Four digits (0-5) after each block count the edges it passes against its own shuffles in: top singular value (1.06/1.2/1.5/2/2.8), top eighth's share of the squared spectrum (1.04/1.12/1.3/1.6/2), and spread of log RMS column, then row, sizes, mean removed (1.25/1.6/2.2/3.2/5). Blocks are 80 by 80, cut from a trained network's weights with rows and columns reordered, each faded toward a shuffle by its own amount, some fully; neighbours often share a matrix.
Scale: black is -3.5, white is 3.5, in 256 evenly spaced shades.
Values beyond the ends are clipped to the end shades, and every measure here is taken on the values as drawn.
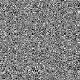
3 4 2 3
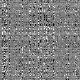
3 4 4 0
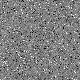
0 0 0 0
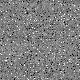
1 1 1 0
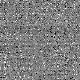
2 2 2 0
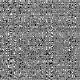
3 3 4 1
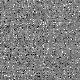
2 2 2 0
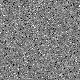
0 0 0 0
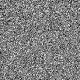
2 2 0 0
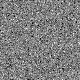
1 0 0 0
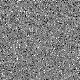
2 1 0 0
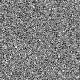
2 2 0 0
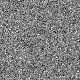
0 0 0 0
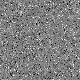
0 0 0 0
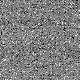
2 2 1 0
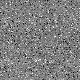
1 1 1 0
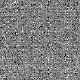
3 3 3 1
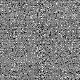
2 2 2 0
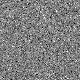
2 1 0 0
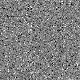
2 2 1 1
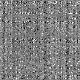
4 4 0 3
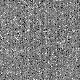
2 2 0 1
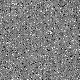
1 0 0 0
